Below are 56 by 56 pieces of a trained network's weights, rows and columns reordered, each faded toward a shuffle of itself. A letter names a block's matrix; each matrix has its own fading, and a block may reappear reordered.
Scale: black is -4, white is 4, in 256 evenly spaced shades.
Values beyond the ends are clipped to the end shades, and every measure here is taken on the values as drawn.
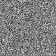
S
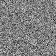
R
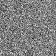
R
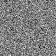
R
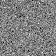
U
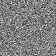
S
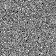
U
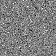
U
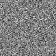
S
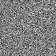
R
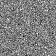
U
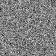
R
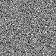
U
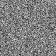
S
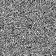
R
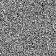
R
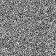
R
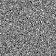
U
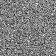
R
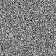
S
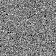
U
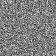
R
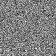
S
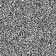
R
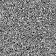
S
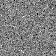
U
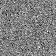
U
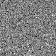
U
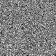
S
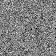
R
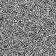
R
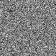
S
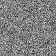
R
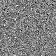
U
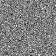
U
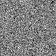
R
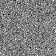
U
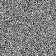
U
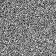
R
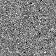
U
